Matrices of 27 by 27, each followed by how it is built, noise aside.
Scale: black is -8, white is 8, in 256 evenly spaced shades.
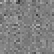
low rank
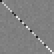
diagonal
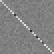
diagonal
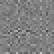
low rank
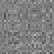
low rank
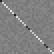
diagonal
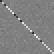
diagonal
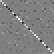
diagonal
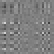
low rank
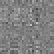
low rank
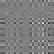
low rank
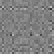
low rank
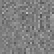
low rank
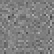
low rank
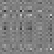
low rank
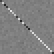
diagonal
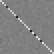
diagonal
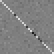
diagonal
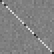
diagonal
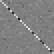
diagonal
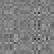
low rank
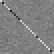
diagonal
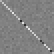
diagonal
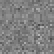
low rank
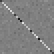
diagonal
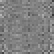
low rank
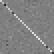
diagonal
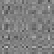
low rank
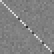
diagonal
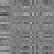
low rank
